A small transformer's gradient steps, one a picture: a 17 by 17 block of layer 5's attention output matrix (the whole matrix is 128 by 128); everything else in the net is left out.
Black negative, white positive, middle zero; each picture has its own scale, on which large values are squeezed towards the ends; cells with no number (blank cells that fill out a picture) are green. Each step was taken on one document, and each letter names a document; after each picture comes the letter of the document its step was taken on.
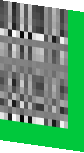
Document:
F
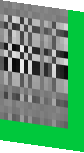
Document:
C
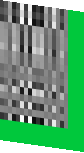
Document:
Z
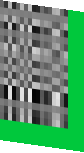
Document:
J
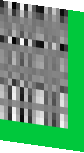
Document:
F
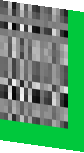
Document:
J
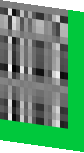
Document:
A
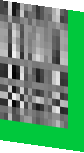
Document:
A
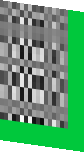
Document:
Z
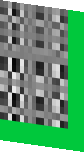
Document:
A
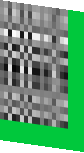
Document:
C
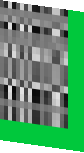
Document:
J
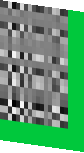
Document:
A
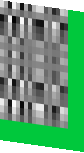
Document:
F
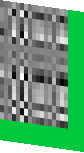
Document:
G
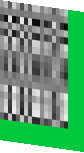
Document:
J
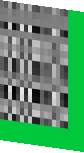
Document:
J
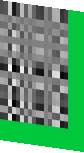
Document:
A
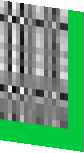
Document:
F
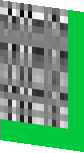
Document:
F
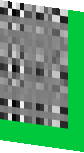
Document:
A
